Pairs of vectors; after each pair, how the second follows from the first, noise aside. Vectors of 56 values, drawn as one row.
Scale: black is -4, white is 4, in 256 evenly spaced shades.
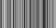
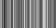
negated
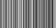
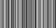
shuffled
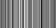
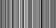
copied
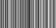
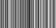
copied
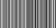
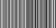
copied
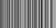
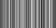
sign-scrambled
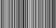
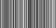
negated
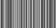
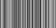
negated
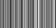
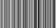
negated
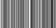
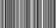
shuffled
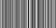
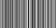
copied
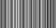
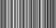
copied
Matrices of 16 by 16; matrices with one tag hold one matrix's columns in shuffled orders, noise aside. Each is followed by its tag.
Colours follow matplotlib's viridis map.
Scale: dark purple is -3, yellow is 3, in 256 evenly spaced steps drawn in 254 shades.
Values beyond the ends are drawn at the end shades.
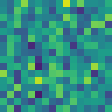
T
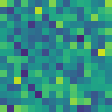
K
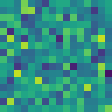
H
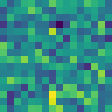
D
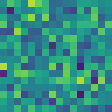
T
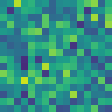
T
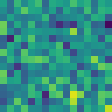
D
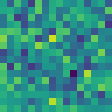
H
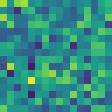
T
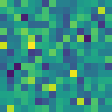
H
